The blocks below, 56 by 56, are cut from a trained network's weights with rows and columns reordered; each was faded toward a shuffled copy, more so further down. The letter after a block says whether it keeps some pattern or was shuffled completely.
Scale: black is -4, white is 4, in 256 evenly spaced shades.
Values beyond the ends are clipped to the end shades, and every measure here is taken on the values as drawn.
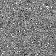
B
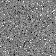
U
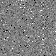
B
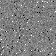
B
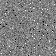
U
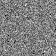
U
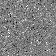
U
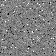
U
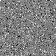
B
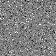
U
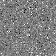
B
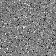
B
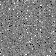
B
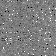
B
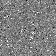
U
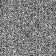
B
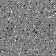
B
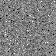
B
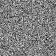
U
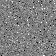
U
